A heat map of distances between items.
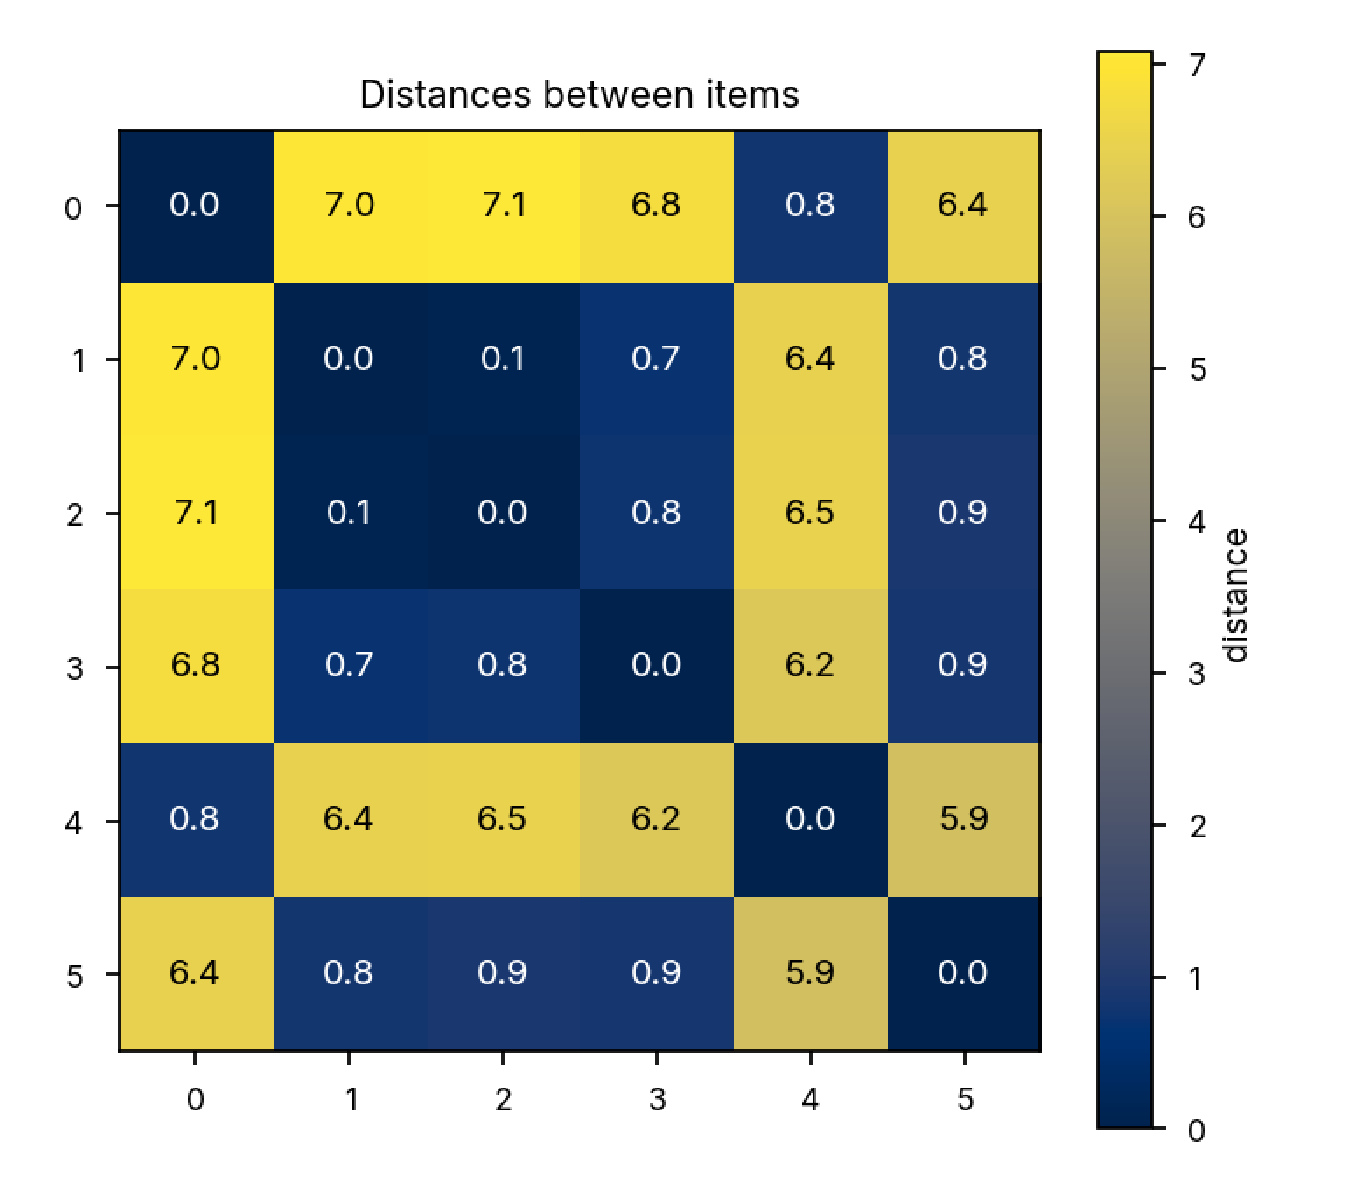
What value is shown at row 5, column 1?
0.8
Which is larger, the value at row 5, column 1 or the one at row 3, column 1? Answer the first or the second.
the first
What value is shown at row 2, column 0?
7.1
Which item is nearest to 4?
0
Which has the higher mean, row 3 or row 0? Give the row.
0
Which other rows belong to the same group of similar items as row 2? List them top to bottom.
1, 3, 5
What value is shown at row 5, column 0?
6.4
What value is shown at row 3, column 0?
6.8
